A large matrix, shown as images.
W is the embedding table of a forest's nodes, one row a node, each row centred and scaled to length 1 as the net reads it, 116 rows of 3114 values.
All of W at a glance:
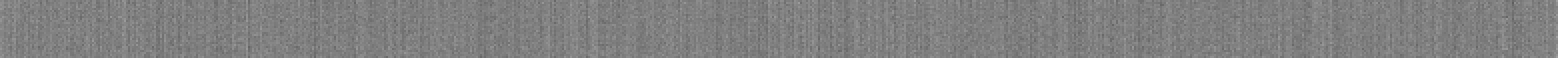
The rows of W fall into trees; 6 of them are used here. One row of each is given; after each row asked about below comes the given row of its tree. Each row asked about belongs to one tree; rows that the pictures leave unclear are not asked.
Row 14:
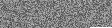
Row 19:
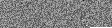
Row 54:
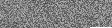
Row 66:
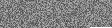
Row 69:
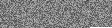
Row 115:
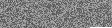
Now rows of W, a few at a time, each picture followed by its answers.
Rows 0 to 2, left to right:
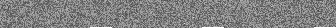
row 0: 14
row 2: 54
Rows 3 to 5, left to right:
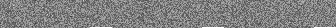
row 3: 54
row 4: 66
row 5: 66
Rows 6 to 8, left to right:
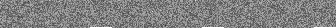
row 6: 14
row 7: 14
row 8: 115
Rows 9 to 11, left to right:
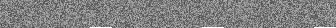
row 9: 14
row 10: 54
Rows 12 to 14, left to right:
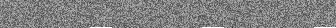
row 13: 54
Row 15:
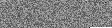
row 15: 66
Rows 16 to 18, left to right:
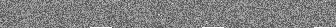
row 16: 69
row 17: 69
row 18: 54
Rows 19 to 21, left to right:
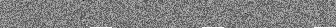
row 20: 54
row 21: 14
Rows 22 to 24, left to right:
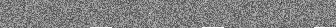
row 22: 115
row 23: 115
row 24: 14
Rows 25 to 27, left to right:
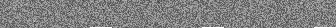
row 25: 54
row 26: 19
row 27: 115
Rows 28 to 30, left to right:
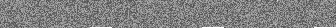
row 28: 54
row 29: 115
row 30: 69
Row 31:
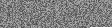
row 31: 66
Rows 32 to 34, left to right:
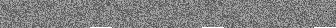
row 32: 14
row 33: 14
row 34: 69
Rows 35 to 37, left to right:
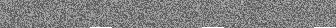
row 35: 14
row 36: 66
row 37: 66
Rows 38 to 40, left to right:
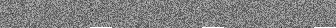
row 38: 115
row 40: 66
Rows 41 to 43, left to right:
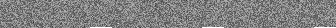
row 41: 66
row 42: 54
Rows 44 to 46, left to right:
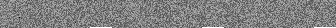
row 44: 19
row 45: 54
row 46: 69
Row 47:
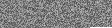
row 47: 54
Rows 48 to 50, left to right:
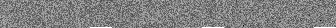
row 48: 19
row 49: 14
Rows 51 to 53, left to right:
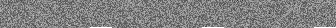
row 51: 115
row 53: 115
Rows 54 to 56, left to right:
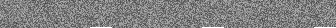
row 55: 115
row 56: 54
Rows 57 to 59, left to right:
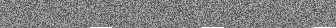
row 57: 19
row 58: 69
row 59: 115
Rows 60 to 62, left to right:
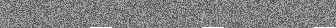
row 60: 19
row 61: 14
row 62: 54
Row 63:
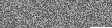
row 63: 54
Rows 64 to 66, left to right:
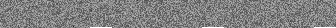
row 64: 115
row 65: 54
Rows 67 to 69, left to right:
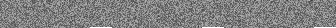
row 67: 54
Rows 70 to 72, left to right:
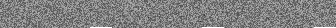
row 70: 115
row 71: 54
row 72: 115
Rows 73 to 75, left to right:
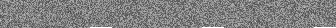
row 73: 69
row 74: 115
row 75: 19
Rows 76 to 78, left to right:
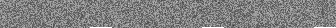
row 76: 19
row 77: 19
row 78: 14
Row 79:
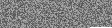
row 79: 115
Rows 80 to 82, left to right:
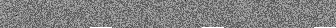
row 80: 19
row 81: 19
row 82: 54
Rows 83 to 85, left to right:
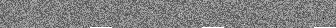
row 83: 69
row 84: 115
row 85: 66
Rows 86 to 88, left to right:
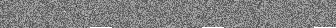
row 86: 69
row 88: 19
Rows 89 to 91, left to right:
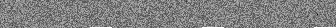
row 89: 54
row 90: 54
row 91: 19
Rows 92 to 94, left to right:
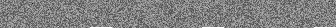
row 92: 115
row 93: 115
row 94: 115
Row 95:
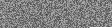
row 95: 19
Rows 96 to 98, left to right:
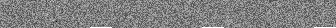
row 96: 66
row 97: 115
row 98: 19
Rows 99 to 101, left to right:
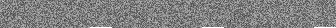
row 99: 115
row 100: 115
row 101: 14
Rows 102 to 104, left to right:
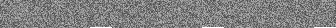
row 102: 54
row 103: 14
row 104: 69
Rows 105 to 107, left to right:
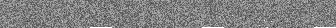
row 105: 19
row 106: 14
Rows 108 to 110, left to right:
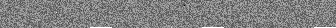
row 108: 115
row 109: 54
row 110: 69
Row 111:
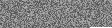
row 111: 14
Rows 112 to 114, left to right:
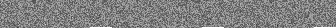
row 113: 54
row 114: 19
